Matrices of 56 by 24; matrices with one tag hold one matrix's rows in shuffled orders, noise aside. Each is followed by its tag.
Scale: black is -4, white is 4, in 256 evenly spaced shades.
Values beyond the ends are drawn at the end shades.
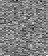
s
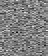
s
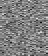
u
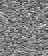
u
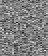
s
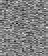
s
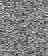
s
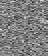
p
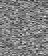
u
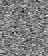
s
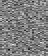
p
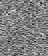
p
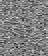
s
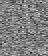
u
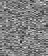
u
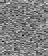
s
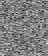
s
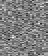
p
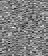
p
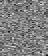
p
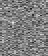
p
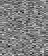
p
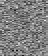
s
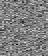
s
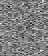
p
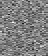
p
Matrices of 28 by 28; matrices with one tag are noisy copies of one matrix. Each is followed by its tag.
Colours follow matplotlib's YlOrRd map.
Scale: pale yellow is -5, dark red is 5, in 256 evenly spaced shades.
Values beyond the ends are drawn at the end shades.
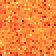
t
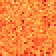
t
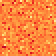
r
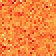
r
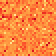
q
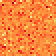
r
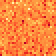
t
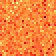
t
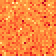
t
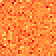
r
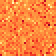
t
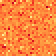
r
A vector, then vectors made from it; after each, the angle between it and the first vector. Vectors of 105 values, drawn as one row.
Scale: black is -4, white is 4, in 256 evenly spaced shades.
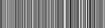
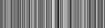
partly aligned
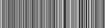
nearly opposite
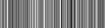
orthogonal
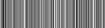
orthogonal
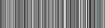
nearly parallel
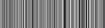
nearly opposite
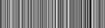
partly aligned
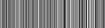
nearly opposite
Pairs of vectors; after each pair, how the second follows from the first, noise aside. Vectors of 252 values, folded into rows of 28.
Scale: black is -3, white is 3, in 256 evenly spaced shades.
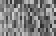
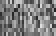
negated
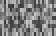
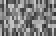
negated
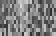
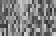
copied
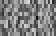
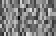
reversed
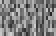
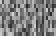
copied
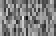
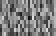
reversed
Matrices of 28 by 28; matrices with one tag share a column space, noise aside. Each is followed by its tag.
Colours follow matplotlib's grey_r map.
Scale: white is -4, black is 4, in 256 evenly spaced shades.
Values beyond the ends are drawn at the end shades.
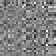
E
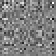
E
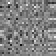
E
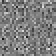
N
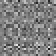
N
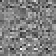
N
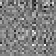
E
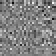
E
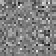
E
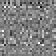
E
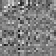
E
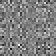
N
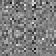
E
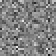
N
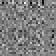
E
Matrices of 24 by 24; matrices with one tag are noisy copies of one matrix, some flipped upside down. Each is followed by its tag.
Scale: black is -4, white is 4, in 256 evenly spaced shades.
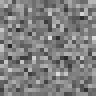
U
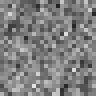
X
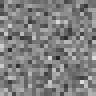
U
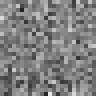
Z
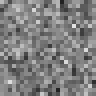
X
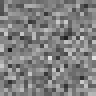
U
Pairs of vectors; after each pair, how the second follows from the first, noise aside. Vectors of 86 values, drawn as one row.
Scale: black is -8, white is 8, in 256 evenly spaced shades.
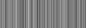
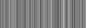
wrapped around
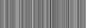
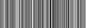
scaled up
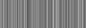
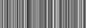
scaled up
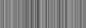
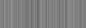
shrunk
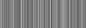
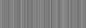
shrunk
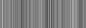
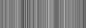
wrapped around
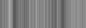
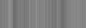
shrunk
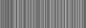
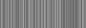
wrapped around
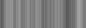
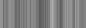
wrapped around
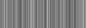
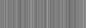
shrunk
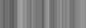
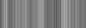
wrapped around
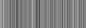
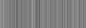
shrunk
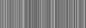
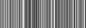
scaled up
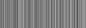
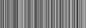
scaled up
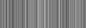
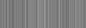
shrunk
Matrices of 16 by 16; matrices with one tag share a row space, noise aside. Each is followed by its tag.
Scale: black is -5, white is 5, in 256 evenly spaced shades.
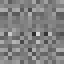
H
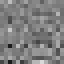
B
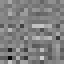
B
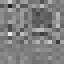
B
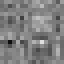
B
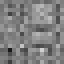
B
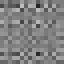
H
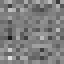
B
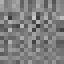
H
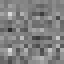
B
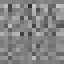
H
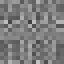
H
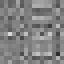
B
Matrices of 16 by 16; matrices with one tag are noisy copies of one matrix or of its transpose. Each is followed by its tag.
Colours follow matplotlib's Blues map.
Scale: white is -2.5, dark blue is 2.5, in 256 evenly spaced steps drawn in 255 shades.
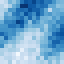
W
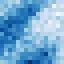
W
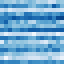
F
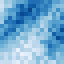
W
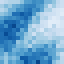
W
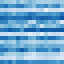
F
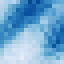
W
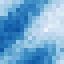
W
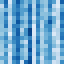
F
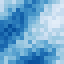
W
